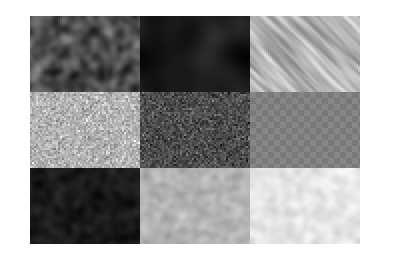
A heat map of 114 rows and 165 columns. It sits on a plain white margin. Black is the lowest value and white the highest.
It is made of 3 by 3 panels. Panel 1,1: low, blotchy. Panel 1,2: very low, smooth, faint in contrast. Panel 1,3: high, slanting down to the right. Panel 2,1: high, fine-grained. Panel 2,2: low, fine-grained. Panel 2,3: middling, checkered, faint in contrast. Panel 3,1: very low, blotchy, faint in contrast. Panel 3,2: high, blotchy, faint in contrast. Panel 3,3: very high, blotchy, faint in contrast.
